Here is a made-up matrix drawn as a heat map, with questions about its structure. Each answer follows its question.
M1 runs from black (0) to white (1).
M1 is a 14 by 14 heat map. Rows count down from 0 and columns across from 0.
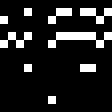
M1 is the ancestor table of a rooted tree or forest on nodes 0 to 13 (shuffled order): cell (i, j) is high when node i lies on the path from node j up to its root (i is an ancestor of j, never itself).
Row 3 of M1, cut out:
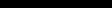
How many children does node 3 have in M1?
0
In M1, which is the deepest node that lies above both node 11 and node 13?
1
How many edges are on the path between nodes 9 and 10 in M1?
4
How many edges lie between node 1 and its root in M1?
1
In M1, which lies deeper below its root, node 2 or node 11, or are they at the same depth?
node 11
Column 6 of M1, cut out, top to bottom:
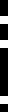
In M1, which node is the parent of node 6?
12
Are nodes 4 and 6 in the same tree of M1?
no
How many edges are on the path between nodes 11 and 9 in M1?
4
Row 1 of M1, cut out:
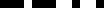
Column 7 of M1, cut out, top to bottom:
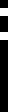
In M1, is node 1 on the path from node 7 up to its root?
yes
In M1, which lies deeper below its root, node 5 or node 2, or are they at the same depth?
node 2
